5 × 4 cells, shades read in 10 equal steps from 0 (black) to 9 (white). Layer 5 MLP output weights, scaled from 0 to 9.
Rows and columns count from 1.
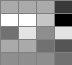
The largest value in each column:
9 9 7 8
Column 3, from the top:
6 7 5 4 5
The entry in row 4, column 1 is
6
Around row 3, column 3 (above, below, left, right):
7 4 8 8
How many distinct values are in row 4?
3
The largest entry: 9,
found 2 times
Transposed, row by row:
6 9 4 6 5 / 6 9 8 6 5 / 6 7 5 4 5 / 2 0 8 3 4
